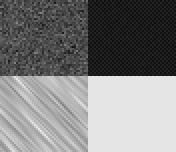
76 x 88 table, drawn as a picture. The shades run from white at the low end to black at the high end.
It is made of 2 by 2 panels. Panel 1,1: high, fine-grained. Panel 1,2: very high, checkered, faint in contrast. Panel 2,1: low, slanting down to the right. Panel 2,2: very low, flat.
